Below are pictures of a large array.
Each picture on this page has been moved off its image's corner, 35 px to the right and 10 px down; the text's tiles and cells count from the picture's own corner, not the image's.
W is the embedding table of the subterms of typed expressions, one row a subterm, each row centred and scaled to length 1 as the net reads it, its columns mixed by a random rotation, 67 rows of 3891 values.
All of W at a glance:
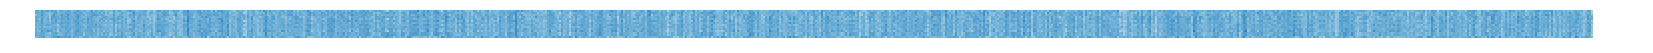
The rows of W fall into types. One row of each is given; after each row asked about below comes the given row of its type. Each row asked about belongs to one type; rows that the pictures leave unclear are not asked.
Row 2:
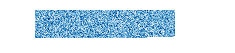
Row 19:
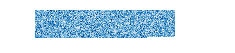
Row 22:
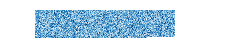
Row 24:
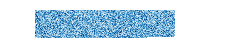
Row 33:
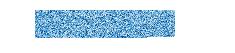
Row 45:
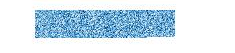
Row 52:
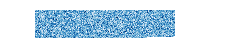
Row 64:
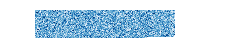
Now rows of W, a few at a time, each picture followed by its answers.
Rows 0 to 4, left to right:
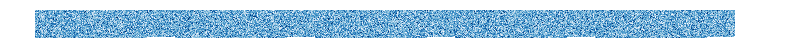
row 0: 52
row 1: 2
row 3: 2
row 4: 19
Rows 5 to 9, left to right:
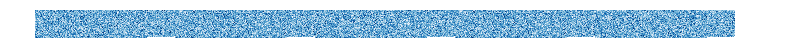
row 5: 2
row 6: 64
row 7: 19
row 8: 64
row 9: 24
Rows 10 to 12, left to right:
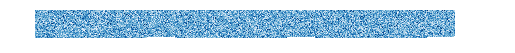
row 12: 2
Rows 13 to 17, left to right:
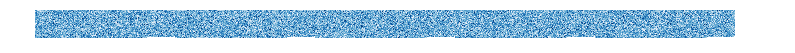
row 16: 22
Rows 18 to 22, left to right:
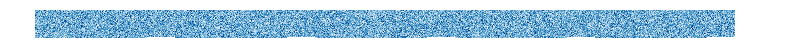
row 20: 33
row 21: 33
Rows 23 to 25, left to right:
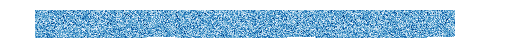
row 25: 33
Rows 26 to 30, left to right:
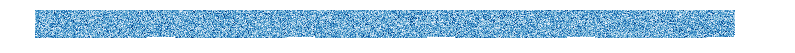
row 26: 22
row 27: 64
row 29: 19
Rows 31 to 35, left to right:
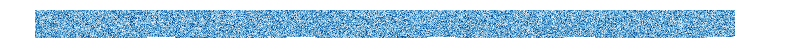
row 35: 52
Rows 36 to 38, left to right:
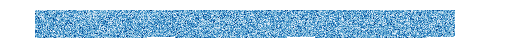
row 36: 52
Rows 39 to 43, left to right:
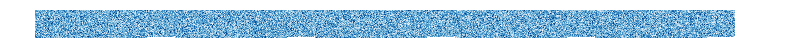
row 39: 2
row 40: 33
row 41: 19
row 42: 24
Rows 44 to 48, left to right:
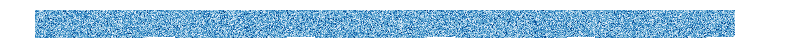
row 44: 52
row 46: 52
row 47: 33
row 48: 22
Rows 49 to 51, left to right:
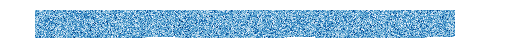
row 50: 52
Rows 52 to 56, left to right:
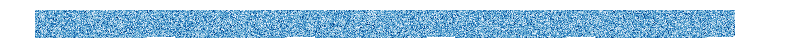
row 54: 19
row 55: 19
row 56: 64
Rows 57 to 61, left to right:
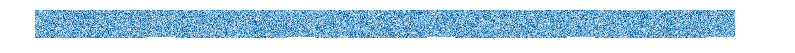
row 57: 64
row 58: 33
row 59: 45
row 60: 19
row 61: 45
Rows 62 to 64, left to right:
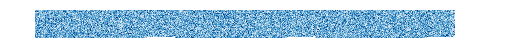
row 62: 52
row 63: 64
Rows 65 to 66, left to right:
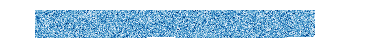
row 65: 22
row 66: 64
